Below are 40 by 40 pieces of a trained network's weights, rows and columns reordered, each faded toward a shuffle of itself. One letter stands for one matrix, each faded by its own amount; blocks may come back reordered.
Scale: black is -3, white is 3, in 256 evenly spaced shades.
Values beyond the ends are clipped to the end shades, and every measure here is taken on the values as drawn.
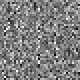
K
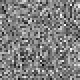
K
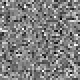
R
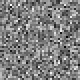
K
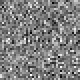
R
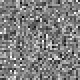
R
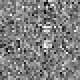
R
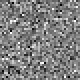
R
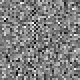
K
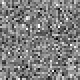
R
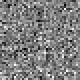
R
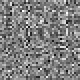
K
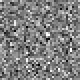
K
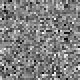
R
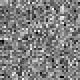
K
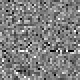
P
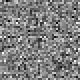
R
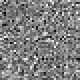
R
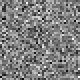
K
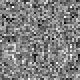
K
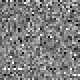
P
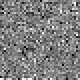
P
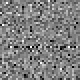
P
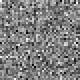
R
